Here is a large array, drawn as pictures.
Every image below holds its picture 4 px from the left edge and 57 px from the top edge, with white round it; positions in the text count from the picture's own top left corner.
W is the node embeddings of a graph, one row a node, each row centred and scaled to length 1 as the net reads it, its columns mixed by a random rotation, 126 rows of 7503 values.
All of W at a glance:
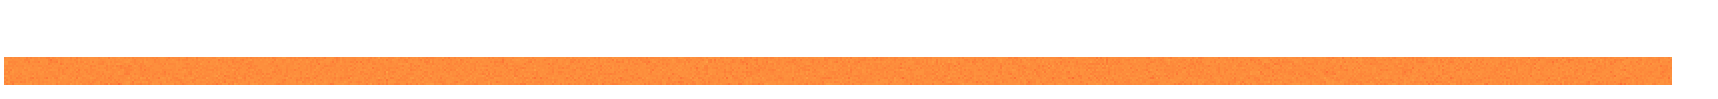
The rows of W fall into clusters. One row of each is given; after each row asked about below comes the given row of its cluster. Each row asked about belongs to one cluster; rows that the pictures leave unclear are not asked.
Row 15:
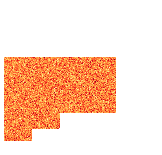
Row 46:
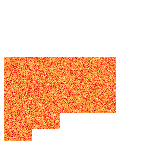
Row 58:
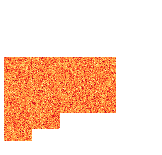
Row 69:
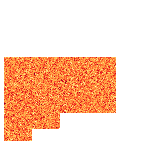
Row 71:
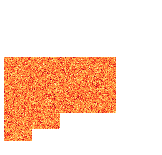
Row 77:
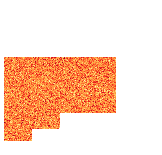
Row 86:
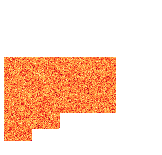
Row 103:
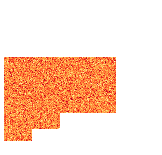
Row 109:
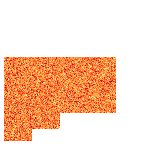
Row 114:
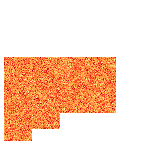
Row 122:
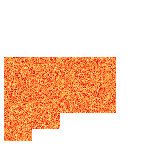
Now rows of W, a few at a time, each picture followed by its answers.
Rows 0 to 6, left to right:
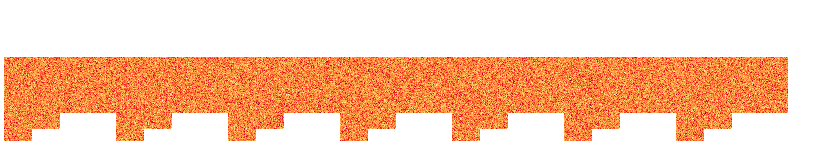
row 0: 86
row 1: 71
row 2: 58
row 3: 114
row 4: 69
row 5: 46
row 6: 15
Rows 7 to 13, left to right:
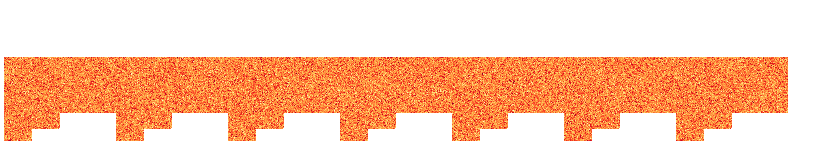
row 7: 114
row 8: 71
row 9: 46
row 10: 77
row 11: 69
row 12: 109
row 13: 114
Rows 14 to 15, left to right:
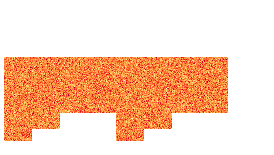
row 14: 15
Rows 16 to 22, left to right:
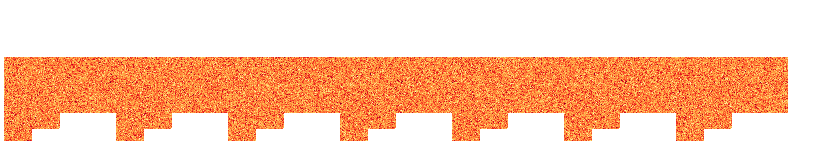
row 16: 109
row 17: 15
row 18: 77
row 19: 69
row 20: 114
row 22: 109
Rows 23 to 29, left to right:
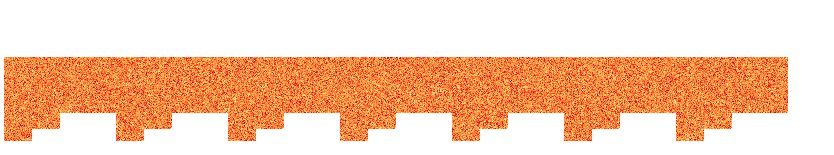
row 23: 15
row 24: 69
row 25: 103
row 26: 77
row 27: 71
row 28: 109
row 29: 71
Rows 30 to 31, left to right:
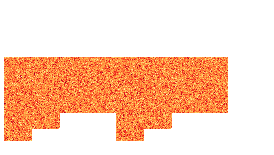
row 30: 69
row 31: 46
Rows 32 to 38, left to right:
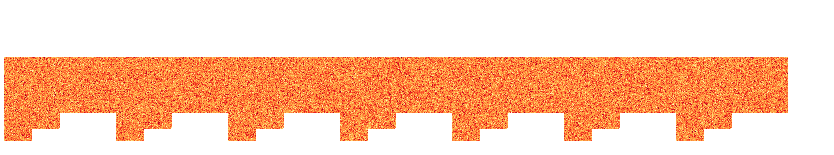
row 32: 15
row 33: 122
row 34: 15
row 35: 71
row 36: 46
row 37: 86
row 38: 58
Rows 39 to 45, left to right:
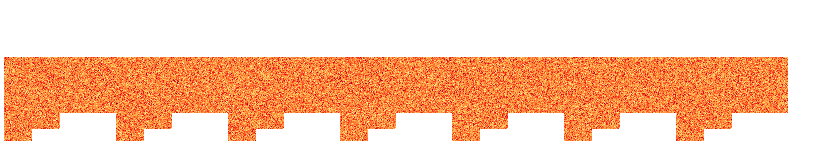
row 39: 114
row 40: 69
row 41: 86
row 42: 103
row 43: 122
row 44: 122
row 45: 69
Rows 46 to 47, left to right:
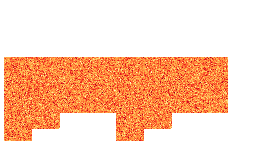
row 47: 109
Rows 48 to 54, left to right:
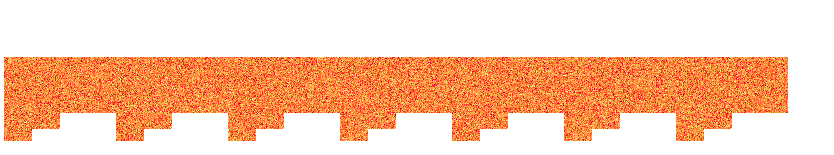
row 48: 122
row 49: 109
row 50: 46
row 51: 71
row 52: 86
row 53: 71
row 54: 122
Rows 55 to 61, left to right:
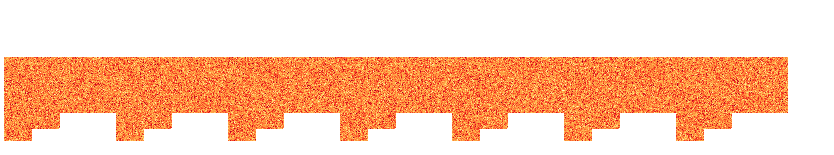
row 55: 46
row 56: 58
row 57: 114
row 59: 46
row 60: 122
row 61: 69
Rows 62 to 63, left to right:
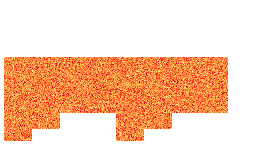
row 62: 15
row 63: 69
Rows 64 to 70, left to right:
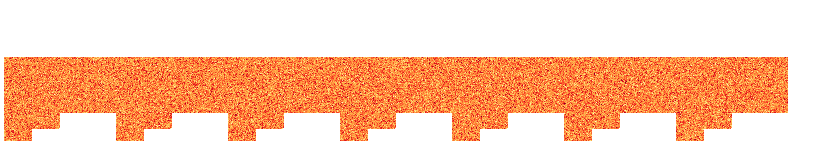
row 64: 46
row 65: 122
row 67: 114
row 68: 103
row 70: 71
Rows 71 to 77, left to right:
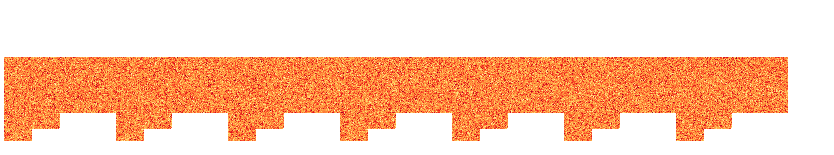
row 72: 71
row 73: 46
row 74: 71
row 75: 46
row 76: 77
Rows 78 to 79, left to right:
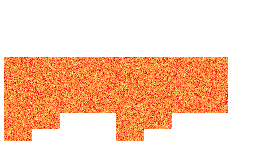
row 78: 103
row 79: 122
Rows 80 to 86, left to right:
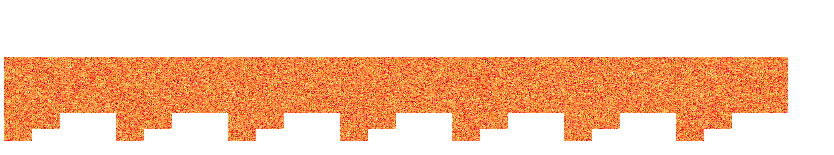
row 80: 114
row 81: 69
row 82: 46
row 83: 109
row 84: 46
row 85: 103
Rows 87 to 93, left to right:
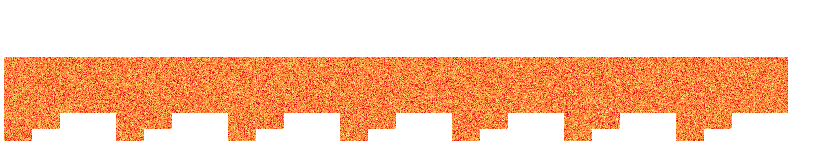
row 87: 15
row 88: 69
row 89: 58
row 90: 109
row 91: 114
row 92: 71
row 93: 103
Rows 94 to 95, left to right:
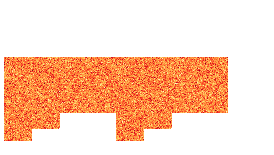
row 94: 114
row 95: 114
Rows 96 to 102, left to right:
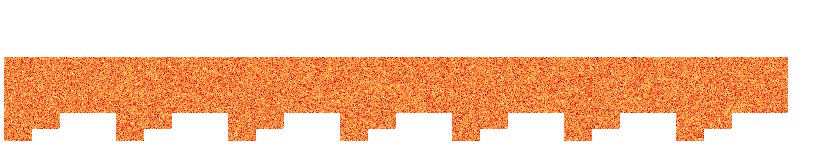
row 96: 103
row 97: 86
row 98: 109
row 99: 77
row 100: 109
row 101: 46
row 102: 15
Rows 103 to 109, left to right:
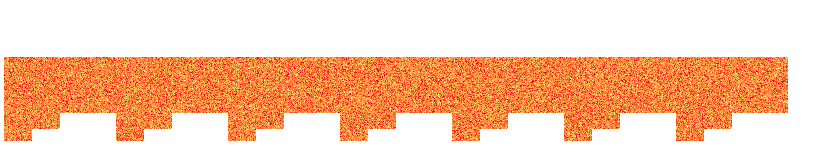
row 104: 15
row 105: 122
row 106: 58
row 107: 114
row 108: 69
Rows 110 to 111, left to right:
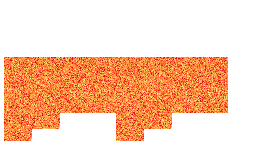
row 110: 77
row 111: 77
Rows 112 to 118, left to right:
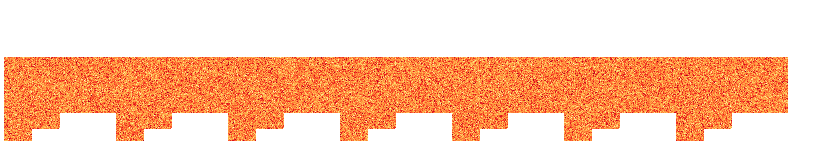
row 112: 77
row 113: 86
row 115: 58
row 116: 58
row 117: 122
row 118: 109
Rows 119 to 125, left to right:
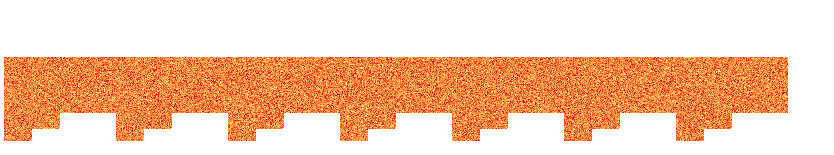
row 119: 77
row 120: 58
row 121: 122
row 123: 109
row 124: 109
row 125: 69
